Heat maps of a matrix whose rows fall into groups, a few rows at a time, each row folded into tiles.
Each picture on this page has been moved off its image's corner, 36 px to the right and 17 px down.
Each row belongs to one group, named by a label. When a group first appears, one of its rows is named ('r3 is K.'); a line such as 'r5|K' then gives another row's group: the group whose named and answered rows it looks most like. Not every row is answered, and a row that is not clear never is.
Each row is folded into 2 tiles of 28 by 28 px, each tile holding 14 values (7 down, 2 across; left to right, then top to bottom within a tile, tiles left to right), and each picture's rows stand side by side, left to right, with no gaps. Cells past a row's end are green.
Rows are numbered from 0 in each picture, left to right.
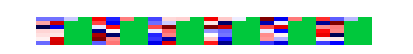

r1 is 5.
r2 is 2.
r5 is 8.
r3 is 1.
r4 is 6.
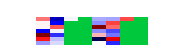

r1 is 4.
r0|5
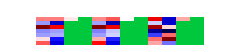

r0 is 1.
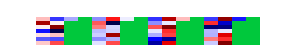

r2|2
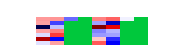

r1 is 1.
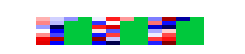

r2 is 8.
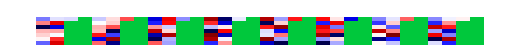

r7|4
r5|8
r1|4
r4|6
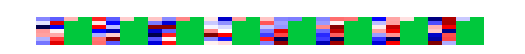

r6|2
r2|2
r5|2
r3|5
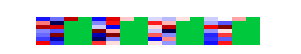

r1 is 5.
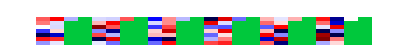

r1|4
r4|4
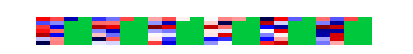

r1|4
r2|1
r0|8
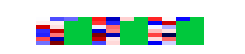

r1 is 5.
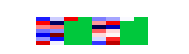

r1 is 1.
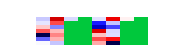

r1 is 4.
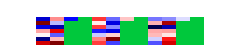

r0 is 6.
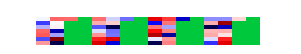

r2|8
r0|4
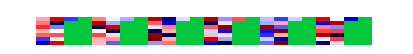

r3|6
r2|5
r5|8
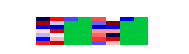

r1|8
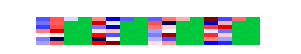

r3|6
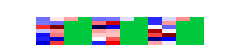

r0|2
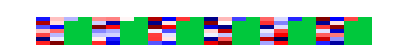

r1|1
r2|6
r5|6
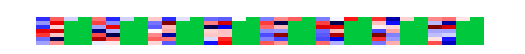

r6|5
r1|5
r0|2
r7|1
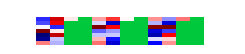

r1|1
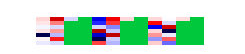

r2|4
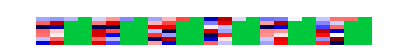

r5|4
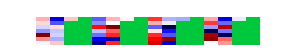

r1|2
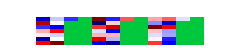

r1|6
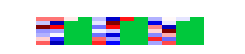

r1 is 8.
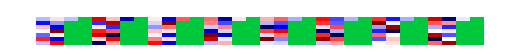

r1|8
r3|5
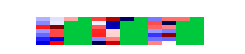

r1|8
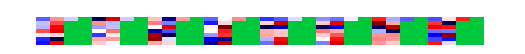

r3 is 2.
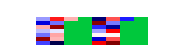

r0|6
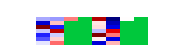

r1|5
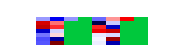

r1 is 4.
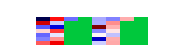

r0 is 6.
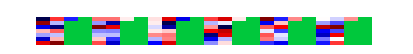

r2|8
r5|2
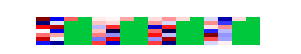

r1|4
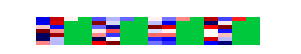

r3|6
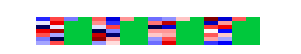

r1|5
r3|6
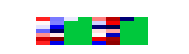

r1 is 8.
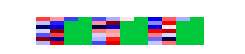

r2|2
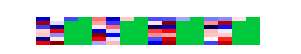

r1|5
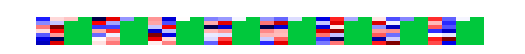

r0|2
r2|5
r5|2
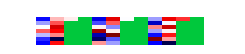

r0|2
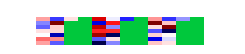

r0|8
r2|4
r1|8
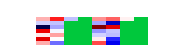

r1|1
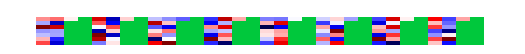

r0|1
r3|6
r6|6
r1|5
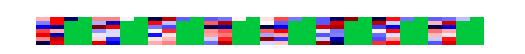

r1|1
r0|8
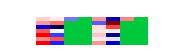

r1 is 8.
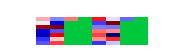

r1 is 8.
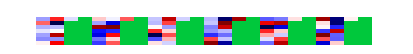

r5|5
